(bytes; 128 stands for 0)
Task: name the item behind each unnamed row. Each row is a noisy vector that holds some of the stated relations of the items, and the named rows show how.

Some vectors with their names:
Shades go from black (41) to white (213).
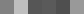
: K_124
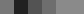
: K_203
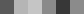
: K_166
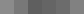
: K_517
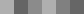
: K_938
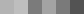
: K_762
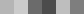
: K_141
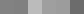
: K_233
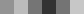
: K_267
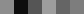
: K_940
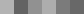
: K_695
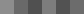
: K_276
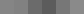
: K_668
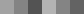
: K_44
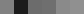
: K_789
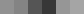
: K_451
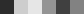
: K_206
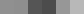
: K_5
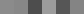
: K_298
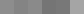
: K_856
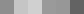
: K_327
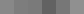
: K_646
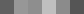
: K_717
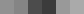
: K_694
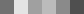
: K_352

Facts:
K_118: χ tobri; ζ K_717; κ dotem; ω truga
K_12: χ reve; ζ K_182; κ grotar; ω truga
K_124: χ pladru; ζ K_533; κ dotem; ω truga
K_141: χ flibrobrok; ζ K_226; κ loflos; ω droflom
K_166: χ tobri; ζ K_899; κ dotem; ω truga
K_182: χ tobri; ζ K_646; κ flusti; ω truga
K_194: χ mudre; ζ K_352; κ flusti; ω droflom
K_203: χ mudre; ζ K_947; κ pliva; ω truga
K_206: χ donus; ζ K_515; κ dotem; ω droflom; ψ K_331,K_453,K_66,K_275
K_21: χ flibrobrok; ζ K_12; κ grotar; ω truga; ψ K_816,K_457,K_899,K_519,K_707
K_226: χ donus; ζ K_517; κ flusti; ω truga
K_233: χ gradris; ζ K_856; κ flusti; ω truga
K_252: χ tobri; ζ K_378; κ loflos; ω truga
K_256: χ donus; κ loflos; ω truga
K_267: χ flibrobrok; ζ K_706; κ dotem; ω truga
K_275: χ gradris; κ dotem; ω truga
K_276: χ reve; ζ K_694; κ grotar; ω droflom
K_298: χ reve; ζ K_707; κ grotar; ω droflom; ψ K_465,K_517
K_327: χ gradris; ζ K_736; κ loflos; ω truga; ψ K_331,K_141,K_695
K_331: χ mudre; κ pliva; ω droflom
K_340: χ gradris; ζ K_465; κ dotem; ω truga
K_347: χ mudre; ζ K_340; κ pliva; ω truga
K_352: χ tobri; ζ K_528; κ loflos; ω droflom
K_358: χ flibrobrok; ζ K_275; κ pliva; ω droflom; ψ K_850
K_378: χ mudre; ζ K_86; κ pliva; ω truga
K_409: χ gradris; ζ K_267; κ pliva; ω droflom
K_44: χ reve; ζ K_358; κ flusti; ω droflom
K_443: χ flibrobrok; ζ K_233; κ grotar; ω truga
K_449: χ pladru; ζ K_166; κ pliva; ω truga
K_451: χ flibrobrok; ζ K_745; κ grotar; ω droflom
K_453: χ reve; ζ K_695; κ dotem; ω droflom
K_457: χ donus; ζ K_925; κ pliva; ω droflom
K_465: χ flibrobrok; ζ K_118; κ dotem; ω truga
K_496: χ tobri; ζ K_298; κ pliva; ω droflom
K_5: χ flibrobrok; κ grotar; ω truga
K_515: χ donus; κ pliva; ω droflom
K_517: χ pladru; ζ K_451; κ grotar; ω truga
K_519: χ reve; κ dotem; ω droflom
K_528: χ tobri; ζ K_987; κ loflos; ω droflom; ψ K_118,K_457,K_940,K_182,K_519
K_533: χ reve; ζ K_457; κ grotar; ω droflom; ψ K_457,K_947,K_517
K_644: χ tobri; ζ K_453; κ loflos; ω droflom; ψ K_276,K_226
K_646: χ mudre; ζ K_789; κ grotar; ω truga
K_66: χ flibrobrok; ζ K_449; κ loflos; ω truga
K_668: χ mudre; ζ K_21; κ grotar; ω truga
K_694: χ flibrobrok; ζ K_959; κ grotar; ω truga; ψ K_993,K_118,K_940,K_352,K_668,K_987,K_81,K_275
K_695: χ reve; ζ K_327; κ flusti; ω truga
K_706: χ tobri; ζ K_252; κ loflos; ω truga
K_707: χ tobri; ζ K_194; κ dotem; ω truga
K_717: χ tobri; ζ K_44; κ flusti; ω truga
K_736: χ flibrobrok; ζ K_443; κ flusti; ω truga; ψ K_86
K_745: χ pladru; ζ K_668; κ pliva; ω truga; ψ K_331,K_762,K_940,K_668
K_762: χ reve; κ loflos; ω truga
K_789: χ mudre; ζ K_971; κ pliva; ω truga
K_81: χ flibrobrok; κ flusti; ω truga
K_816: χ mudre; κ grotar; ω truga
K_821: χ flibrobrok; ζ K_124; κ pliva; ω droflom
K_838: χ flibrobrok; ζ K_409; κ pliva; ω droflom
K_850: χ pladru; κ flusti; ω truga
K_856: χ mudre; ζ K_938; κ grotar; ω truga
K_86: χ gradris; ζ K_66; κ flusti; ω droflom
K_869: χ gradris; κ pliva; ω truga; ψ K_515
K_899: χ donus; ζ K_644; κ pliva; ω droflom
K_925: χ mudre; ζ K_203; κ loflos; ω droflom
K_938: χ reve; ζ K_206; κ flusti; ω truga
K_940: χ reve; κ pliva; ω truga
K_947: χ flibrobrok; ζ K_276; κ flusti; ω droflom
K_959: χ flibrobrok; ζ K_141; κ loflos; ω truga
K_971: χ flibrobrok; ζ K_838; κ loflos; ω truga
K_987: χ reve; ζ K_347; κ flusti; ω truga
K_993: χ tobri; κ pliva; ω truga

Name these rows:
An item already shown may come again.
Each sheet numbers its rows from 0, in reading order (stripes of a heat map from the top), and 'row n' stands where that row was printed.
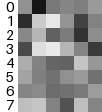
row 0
K_449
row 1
K_206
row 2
K_519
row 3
K_256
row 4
K_81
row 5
K_850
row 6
K_816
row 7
K_971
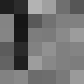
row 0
K_457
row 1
K_745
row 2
K_378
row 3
K_869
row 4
K_409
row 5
K_816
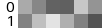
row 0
K_81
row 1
K_644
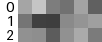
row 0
K_925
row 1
K_347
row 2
K_194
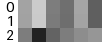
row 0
K_925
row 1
K_925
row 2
K_331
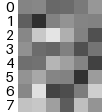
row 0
K_816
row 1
K_869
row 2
K_644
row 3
K_12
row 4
K_182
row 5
K_453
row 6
K_465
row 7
K_66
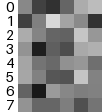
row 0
K_358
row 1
K_226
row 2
K_81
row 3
K_838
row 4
K_850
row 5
K_947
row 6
K_409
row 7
K_12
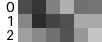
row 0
K_496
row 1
K_821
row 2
K_443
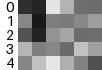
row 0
K_899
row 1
K_378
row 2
K_993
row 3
K_736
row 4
K_644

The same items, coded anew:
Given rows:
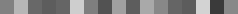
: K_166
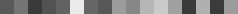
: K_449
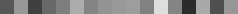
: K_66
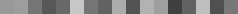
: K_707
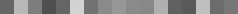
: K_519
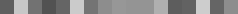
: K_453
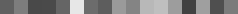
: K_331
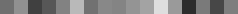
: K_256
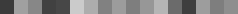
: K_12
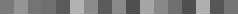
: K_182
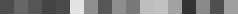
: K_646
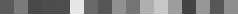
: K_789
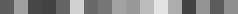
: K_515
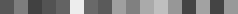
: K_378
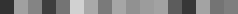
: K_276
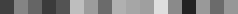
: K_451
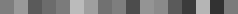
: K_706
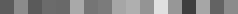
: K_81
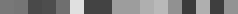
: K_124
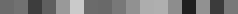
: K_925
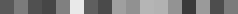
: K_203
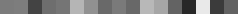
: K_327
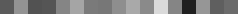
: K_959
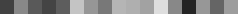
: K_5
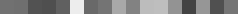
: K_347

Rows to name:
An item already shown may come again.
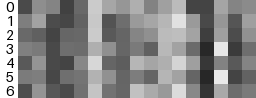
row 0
K_298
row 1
K_206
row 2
K_850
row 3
K_327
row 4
K_457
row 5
K_327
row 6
K_821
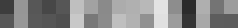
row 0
K_443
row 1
K_358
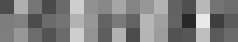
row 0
K_940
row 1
K_327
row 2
K_496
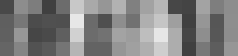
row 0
K_298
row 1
K_789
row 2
K_515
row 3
K_226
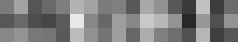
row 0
K_644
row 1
K_816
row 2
K_717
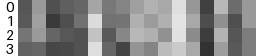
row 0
K_736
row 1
K_899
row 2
K_465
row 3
K_745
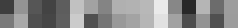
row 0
K_443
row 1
K_206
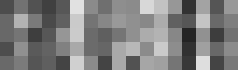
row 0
K_856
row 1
K_519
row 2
K_925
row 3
K_947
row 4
K_409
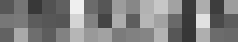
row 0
K_449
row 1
K_869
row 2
K_762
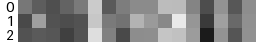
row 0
K_194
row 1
K_838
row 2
K_517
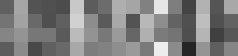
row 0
K_267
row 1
K_993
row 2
K_717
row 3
K_971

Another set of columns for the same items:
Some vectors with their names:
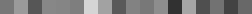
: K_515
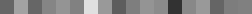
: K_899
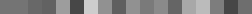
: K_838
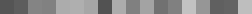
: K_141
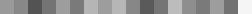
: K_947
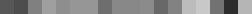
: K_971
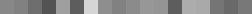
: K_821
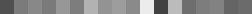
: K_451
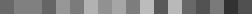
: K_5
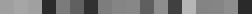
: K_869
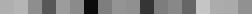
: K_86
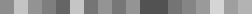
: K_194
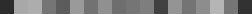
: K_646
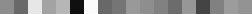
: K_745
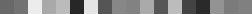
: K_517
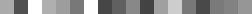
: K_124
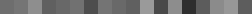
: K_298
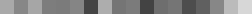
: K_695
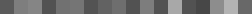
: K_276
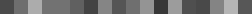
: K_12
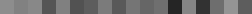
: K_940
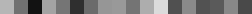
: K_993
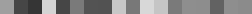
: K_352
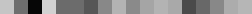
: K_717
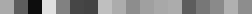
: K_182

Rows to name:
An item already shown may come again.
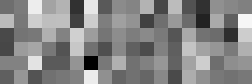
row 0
K_517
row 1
K_850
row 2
K_256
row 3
K_925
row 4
K_327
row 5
K_457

